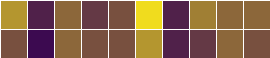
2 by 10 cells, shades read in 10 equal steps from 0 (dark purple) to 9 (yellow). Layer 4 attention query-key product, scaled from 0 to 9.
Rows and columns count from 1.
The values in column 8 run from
2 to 5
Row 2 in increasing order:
0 1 2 3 3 3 3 4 4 6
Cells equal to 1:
3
